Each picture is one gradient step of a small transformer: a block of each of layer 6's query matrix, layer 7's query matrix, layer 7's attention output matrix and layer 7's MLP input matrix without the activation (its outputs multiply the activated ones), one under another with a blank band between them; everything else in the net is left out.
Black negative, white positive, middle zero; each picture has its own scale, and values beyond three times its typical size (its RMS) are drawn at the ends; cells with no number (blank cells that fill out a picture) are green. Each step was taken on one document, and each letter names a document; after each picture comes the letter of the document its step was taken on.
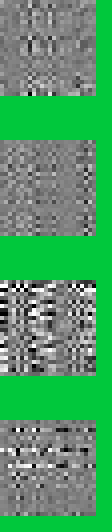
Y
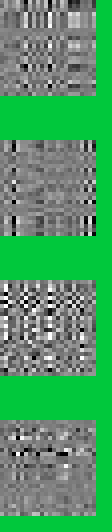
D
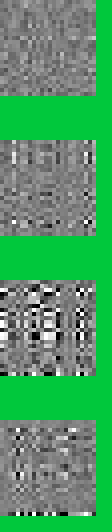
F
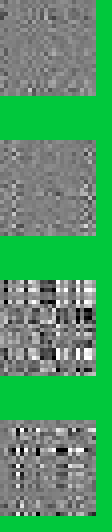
D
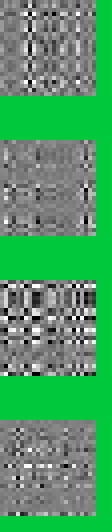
Y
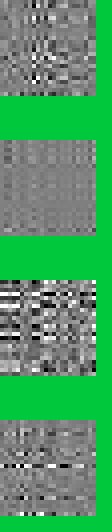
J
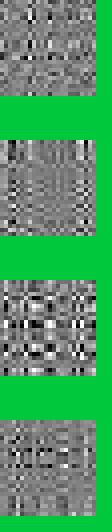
D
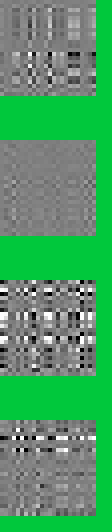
F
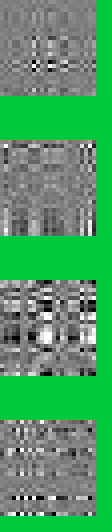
J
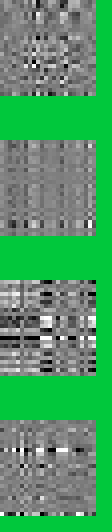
J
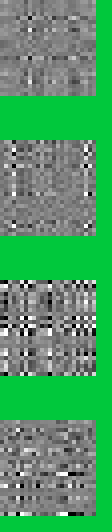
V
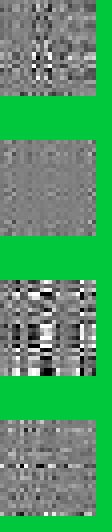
J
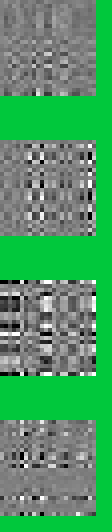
J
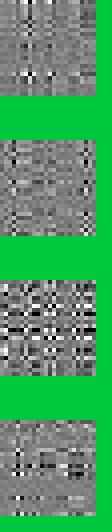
V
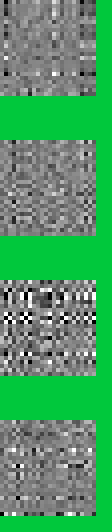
V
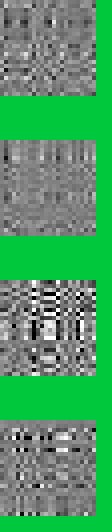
F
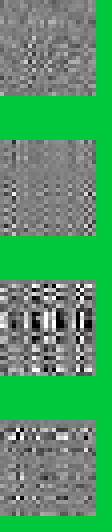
F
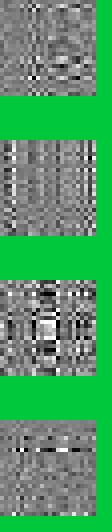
F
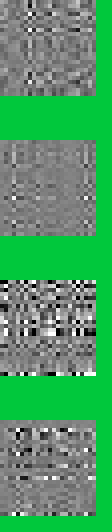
D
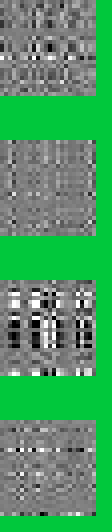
J
